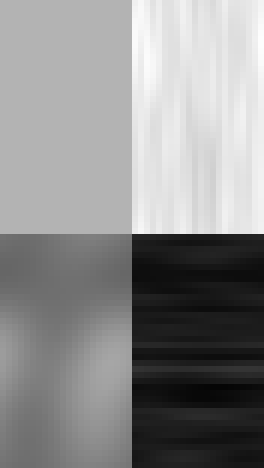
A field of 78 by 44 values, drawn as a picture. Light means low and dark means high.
It is made of 2 by 2 panels. Panel 1,1: low, flat. Panel 1,2: very low, streaked downward, faint in contrast. Panel 2,1: middling, smooth. Panel 2,2: very high, streaked across, faint in contrast.
